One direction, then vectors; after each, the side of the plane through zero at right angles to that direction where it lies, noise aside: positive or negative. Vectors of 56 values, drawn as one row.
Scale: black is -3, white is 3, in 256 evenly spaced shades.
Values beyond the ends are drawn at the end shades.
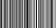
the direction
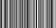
positive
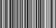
positive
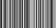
positive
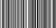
negative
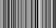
negative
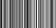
positive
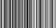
positive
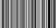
negative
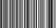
positive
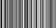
positive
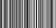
positive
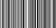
negative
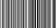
negative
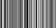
positive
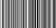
negative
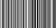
negative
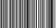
positive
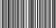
negative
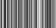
positive
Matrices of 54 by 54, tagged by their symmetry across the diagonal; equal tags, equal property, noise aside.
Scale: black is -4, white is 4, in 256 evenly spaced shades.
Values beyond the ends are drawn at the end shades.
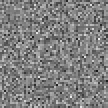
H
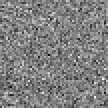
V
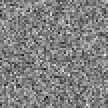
V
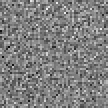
H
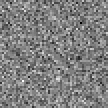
H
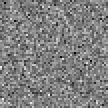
V
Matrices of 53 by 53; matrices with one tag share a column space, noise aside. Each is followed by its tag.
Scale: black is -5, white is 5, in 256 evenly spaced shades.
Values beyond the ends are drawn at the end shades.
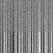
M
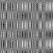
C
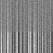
M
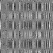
C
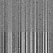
M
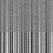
M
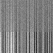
M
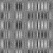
C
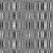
C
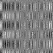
C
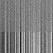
M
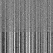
M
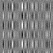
C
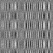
C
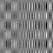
C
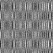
C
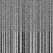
M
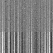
M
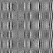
C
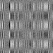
C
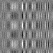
C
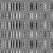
C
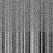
M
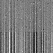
M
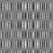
C
